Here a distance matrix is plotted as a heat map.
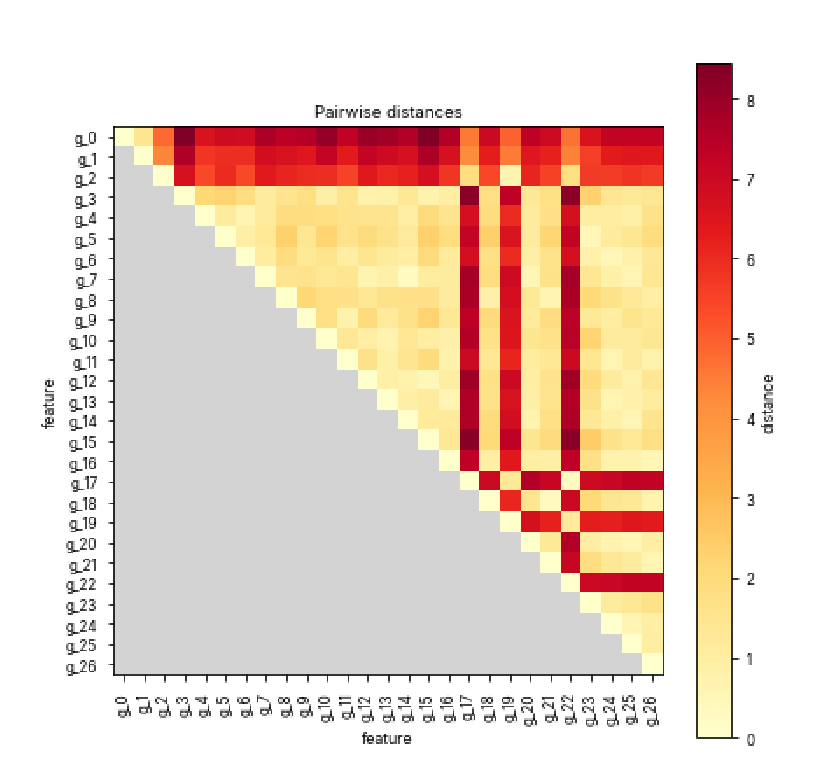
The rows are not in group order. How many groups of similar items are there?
3
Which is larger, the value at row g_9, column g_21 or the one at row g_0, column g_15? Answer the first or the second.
the second
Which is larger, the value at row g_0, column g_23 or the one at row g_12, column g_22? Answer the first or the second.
the second
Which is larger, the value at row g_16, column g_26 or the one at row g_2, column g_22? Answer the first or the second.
the second
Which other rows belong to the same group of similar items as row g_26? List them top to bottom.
g_3, g_4, g_5, g_6, g_7, g_8, g_9, g_10, g_11, g_12, g_13, g_14, g_15, g_16, g_18, g_20, g_21, g_23, g_24, g_25
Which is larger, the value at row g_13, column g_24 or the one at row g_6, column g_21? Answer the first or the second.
the second
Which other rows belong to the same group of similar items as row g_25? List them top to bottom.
g_3, g_4, g_5, g_6, g_7, g_8, g_9, g_10, g_11, g_12, g_13, g_14, g_15, g_16, g_18, g_20, g_21, g_23, g_24, g_26
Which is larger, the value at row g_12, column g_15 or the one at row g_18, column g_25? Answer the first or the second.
the second
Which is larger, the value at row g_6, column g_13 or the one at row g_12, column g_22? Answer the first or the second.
the second
